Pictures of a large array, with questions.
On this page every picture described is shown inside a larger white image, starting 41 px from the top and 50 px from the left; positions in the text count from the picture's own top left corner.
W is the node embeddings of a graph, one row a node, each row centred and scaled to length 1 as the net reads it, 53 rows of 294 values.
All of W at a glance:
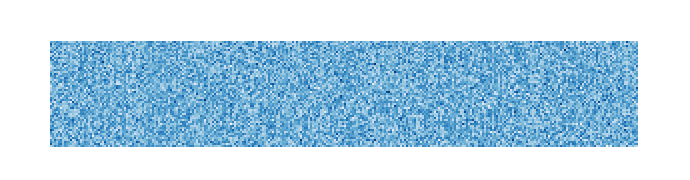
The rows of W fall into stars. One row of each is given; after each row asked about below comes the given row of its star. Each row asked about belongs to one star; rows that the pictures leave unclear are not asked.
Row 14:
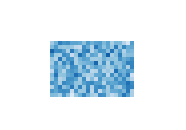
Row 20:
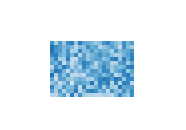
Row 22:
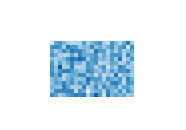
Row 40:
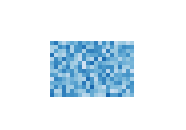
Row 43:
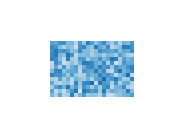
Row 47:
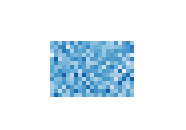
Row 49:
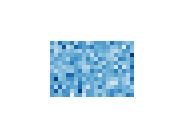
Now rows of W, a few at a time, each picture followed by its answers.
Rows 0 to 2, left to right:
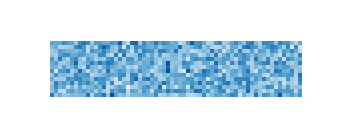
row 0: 49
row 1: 20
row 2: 49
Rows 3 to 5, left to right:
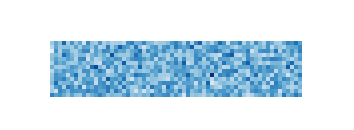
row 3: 47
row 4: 43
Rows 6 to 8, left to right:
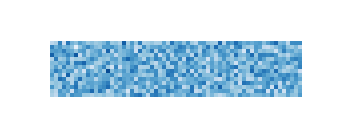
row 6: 20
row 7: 40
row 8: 20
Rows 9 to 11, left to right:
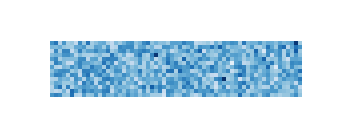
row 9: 47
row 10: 43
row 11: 14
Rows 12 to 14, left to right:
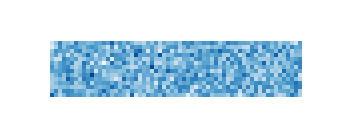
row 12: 22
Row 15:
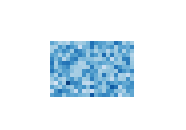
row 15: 22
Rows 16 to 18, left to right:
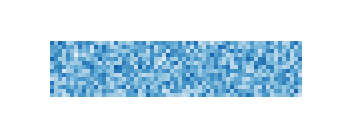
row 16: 43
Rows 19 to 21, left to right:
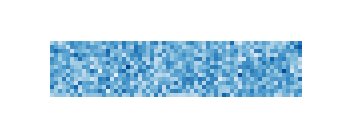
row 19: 20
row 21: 47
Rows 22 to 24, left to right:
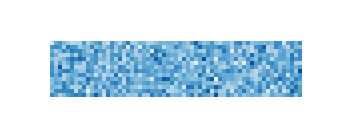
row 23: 22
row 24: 20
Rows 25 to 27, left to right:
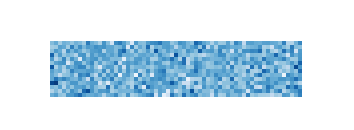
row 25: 40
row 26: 49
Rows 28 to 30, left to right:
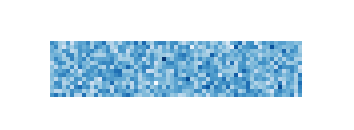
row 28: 47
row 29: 20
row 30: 49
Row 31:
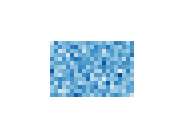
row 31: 40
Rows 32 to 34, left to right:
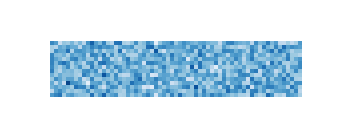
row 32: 40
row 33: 49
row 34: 14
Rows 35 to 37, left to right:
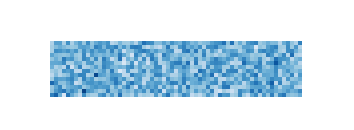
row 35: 40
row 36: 14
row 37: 47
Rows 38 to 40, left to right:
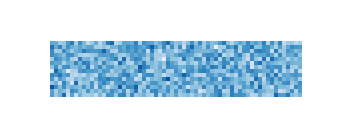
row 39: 20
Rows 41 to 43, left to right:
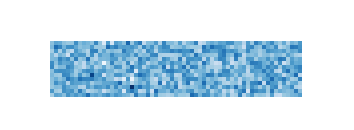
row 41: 22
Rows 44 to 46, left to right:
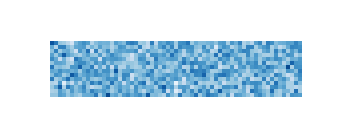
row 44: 47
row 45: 49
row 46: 43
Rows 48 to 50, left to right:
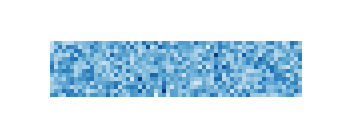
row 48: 22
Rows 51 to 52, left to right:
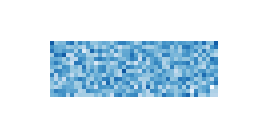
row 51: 20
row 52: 14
